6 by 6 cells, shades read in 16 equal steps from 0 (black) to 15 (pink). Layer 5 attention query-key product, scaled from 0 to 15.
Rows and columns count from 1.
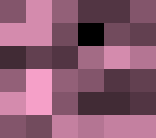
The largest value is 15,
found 2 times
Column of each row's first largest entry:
2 1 5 2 2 3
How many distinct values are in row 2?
4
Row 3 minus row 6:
-4 -1 -7 -1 1 -1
